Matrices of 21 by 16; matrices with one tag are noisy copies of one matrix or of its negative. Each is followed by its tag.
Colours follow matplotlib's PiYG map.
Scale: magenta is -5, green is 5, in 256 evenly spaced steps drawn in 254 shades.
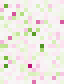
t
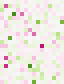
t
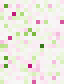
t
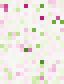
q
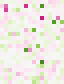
q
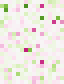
q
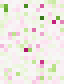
q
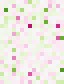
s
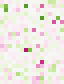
q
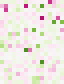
q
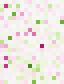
t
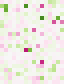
q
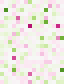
s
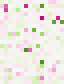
q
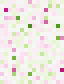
s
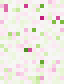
q
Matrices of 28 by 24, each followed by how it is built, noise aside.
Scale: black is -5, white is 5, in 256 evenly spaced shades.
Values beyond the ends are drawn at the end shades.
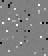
sparse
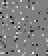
sparse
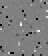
sparse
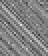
Toeplitz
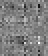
low rank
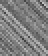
Toeplitz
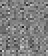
low rank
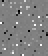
sparse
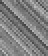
Toeplitz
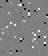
sparse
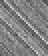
Toeplitz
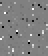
sparse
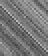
Toeplitz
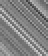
Toeplitz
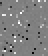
sparse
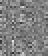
low rank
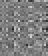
low rank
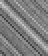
Toeplitz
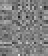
low rank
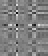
low rank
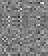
low rank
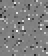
sparse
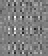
low rank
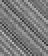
Toeplitz
